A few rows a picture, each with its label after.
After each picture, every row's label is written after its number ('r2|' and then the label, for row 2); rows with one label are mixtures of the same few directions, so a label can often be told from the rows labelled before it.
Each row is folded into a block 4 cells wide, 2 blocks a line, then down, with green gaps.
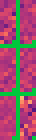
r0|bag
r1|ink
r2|bag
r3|bag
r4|bag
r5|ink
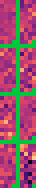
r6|ink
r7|ink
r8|bag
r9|bag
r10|bag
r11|ink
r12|ink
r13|bag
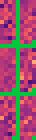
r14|bag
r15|bag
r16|bag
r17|ink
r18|bag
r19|bag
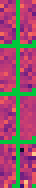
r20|bag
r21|ink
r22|bag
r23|bag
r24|bag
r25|bag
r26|ink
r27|ink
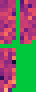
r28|bag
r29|ink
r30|ink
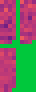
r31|bag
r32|ink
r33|ink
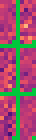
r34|ink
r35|bag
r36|bag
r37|bag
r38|bag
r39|ink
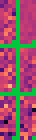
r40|bag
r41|ink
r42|bag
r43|bag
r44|bag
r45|ink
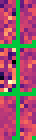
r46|bag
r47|ink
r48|ink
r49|ink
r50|ink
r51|bag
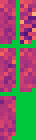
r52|bag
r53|bag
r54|bag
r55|bag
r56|ink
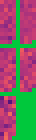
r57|bag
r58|ink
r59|bag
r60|ink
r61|ink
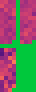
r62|bag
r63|bag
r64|ink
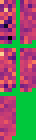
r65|bag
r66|ink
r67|ink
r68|ink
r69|bag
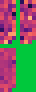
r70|ink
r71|ink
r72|ink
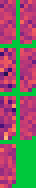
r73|bag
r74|bag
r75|bag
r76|ink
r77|ink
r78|bag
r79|ink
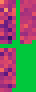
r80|bag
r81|bag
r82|bag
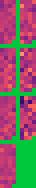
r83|ink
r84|ink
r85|bag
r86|bag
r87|bag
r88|ink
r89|ink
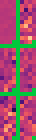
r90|bag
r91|bag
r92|ink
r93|bag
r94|bag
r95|bag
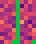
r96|bag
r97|bag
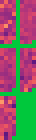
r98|bag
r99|ink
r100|bag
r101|ink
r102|ink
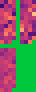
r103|bag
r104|ink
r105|bag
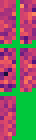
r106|bag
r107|ink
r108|bag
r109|bag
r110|bag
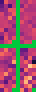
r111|ink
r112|bag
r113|bag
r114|bag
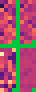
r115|bag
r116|bag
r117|ink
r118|bag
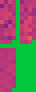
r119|bag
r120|bag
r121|bag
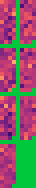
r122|bag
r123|bag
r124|ink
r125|ink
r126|bag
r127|ink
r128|bag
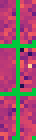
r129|bag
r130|ink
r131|ink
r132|ink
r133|ink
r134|bag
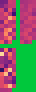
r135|bag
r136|bag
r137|bag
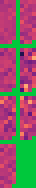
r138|ink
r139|bag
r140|bag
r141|ink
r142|bag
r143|ink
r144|bag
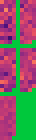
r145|bag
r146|bag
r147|bag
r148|ink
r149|bag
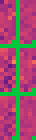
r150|ink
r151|bag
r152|bag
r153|ink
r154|bag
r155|ink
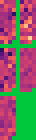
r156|ink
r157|bag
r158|ink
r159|bag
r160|ink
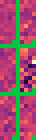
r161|ink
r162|bag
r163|ink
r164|bag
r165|bag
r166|bag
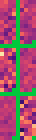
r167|bag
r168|bag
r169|ink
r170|bag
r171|bag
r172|bag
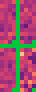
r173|ink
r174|bag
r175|ink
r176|ink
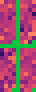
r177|ink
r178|ink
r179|ink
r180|bag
